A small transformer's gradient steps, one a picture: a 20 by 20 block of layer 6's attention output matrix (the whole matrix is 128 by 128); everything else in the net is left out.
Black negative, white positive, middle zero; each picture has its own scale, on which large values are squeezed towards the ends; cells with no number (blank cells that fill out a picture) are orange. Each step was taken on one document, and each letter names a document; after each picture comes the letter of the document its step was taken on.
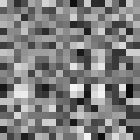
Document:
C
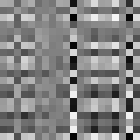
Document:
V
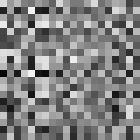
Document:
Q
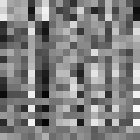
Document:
Q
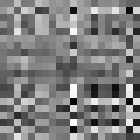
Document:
V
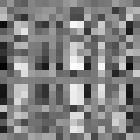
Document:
C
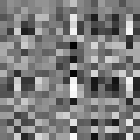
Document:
V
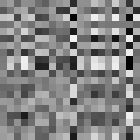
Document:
V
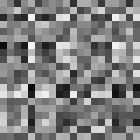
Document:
Q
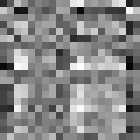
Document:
C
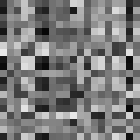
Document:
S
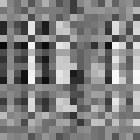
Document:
Q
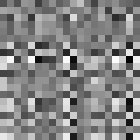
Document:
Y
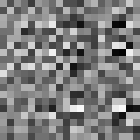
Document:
Y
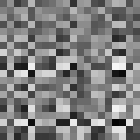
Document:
Y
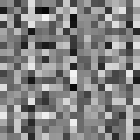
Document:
Y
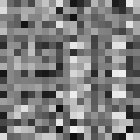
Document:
C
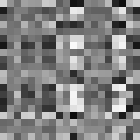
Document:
Y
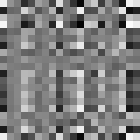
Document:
C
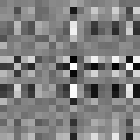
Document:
S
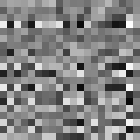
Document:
C
